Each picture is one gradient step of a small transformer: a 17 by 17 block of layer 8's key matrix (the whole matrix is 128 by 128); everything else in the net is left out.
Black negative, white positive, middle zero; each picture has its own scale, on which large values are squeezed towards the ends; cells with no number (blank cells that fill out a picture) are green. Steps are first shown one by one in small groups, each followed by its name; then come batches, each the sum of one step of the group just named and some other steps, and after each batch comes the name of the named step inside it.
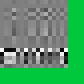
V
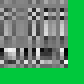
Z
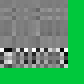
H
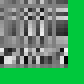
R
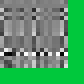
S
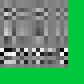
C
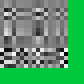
C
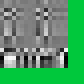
C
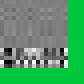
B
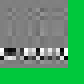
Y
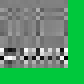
Y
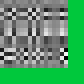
B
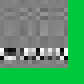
Y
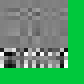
B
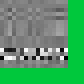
Y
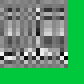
Y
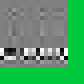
Y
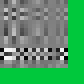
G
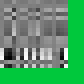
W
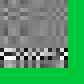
G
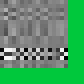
G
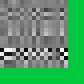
G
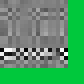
G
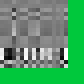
W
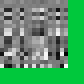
W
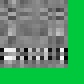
G
